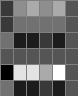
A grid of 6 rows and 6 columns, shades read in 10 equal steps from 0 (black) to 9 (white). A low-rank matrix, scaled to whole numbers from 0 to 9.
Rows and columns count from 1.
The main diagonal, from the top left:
2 4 1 3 9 3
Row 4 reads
3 3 3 3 3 3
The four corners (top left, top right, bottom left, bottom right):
2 3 4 3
